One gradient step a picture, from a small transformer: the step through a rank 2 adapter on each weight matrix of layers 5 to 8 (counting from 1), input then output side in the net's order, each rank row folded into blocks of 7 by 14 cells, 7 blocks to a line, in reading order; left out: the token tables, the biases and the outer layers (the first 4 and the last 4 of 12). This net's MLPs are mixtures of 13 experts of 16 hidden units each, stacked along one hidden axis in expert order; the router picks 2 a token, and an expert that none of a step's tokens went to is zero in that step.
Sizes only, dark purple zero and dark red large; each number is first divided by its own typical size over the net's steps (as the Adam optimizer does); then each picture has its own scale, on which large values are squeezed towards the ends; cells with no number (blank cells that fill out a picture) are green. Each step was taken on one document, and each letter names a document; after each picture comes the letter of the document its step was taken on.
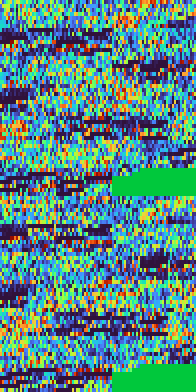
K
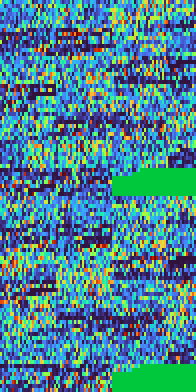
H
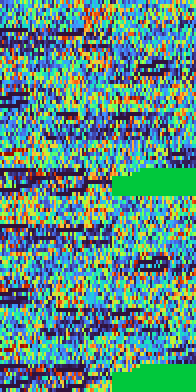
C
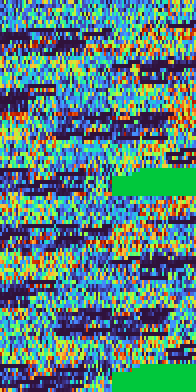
K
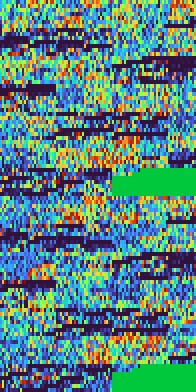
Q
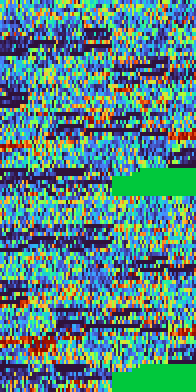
C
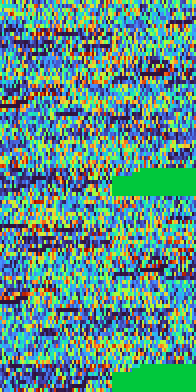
C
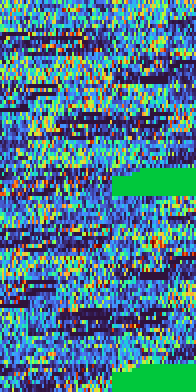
H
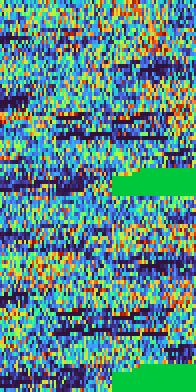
K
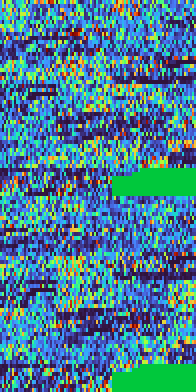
H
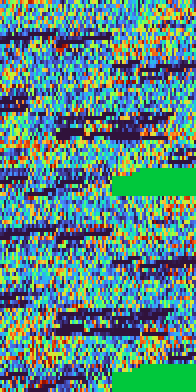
K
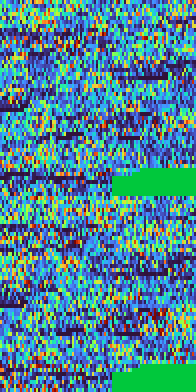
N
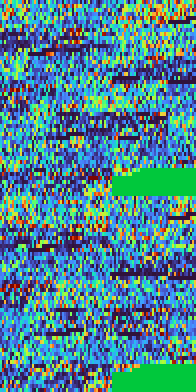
N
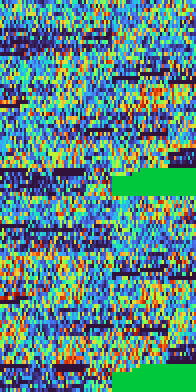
C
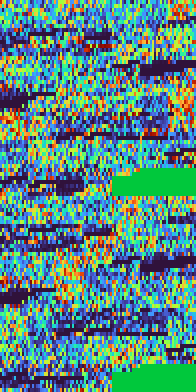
K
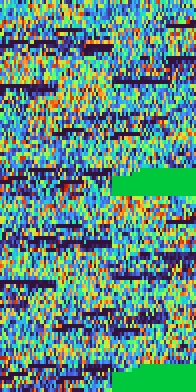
Q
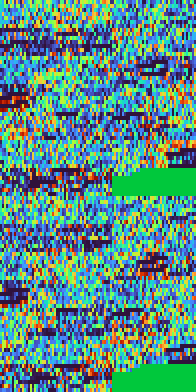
C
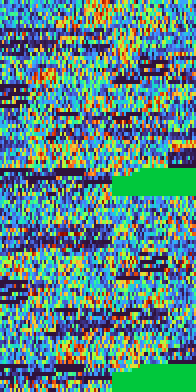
C
